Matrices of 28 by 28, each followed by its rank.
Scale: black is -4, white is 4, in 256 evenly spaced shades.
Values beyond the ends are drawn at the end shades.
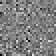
five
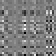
two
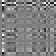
two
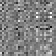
three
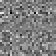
five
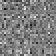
five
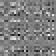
three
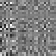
three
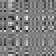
two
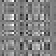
two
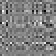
three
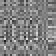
three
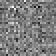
five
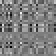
two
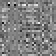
five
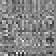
five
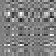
two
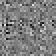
five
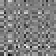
three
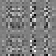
two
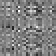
three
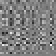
three
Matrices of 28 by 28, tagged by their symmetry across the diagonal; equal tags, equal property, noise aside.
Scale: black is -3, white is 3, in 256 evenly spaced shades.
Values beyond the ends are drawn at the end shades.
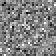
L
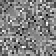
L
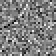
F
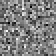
F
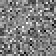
L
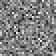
L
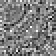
L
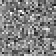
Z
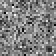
L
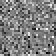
F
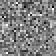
F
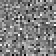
F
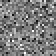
Z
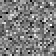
Z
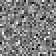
F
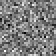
Z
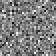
F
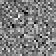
L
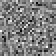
L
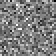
Z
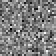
Z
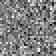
Z
